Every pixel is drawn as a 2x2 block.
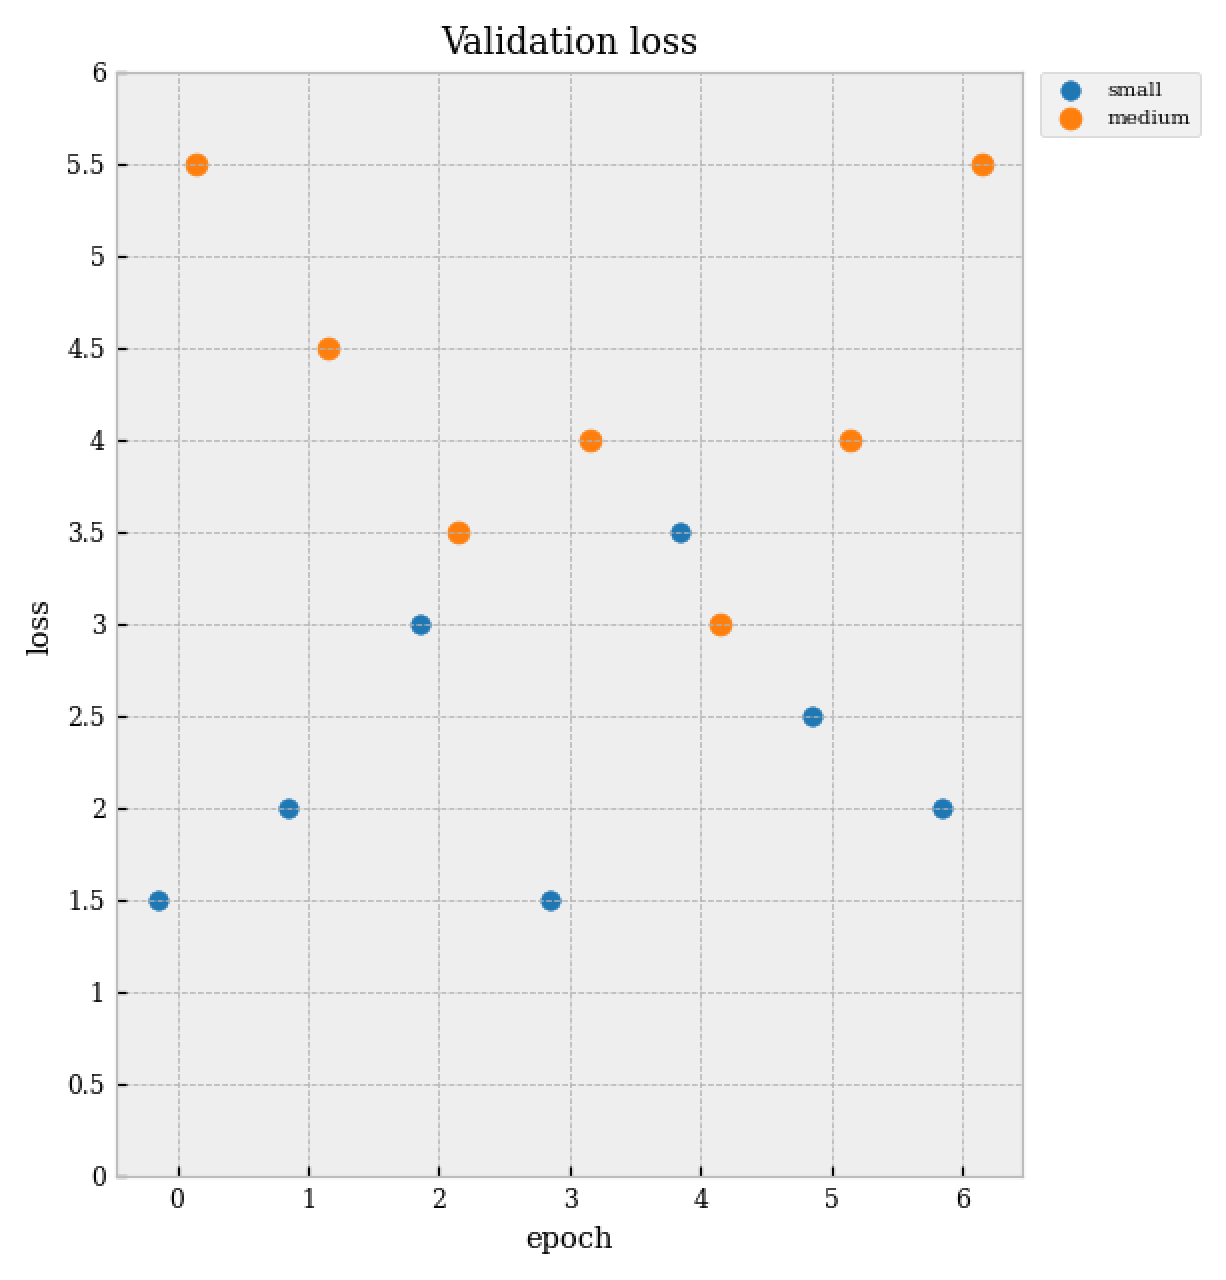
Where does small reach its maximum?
4
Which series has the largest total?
medium
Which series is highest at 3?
medium
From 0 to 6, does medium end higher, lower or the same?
the same
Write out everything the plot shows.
Title: Validation loss
x-axis: epoch, ticks 0 1 2 3 4 5 6
y-axis: loss, ticks 0 0.5 1 1.5 2 2.5 3 3.5 4 4.5 5 5.5 6
Legend: small, medium
Values:
small: 1.5 2 3 1.5 3.5 2.5 2
medium: 5.5 4.5 3.5 4 3 4 5.5
